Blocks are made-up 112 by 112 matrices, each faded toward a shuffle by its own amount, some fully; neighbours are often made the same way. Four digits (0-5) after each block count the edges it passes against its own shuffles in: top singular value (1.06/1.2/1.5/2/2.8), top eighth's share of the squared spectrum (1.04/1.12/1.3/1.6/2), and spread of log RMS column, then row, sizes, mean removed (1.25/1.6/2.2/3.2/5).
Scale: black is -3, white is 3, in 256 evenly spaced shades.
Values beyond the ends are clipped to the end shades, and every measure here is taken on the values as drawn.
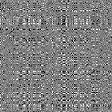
5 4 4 4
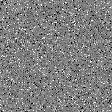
3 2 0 1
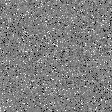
2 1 0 0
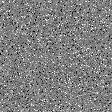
2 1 0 0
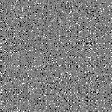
4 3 2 2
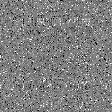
3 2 1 0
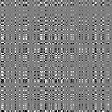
5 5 5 5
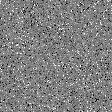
0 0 0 0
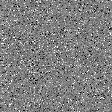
3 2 0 1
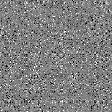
4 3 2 2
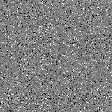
3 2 1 1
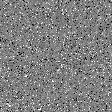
2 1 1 0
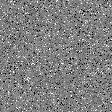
2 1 0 0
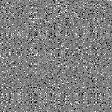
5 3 2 2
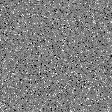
2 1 0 0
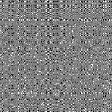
5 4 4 3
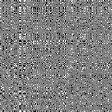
5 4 3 3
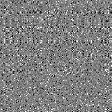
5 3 2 2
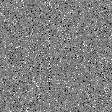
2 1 1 0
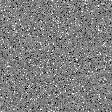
2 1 0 0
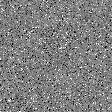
2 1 0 0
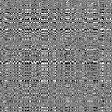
5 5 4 4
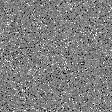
2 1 0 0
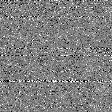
2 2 0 3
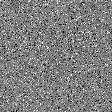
0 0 0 1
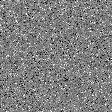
0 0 0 0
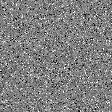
0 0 0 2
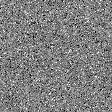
0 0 0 0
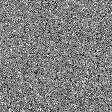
0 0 0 0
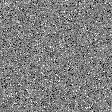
0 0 0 0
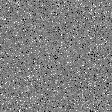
0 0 0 0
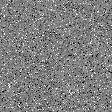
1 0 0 0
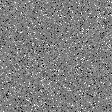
0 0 0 0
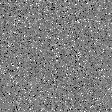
0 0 1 0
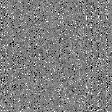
3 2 3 0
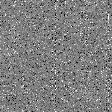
2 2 2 0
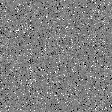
2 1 1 0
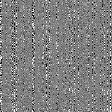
4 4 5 1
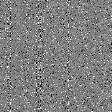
3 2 2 0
